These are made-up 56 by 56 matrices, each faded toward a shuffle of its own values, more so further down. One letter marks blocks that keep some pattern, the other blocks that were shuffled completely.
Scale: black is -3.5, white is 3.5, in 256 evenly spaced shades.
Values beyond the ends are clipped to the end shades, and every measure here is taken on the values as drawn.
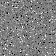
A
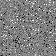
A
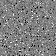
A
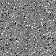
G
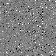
G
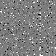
G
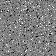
A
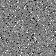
A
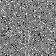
G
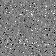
G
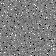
A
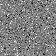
A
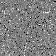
G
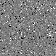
G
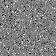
A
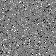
A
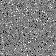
A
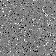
A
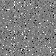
G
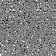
G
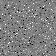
A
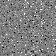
G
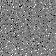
G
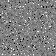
A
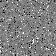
A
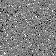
G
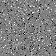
G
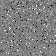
A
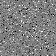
G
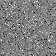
A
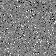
A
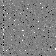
G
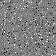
G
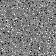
G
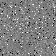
G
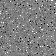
A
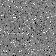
A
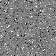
G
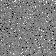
A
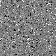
G
